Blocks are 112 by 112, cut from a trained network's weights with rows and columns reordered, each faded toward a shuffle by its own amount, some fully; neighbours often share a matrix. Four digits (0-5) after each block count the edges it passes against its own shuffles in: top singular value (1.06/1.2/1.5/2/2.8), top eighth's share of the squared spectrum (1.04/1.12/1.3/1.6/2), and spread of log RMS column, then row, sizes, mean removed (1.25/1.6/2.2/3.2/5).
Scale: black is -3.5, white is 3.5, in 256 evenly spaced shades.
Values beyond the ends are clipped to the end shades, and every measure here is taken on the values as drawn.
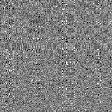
4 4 3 2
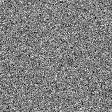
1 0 0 0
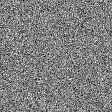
0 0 0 0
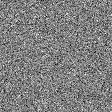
1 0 0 0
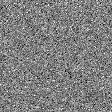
1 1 0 1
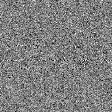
3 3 1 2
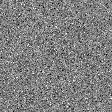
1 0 0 0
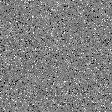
2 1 0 0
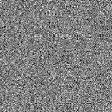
4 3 2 2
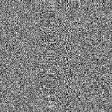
4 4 3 2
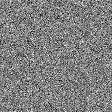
2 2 1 0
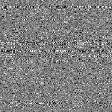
4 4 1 4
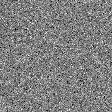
1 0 0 0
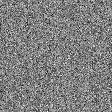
2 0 0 0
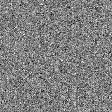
3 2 0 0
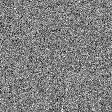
1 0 0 0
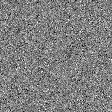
2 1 0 0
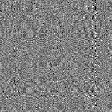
4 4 2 2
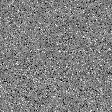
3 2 0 1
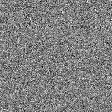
3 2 0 1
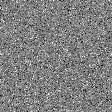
1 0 0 0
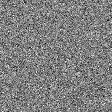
1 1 0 0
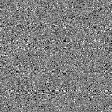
4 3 1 3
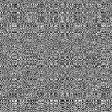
5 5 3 4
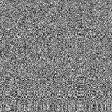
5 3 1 3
